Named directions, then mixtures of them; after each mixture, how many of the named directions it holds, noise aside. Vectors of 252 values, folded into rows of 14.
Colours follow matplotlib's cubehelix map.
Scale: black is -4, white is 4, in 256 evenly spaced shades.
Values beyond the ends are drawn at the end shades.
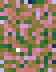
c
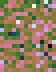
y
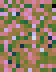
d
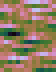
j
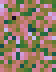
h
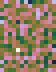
one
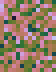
one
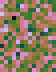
one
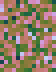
two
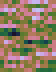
one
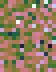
one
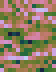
two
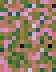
two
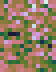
three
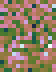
three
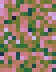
one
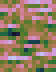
one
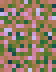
two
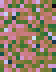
three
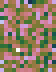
one
